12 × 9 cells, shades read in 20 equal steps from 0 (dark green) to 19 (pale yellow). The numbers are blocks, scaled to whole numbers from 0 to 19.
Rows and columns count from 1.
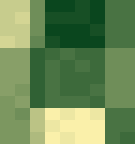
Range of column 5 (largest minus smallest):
19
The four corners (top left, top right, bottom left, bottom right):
15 5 9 4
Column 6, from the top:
1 1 0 0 4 5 4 4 5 19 19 19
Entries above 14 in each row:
2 2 2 2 0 0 0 0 0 4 4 4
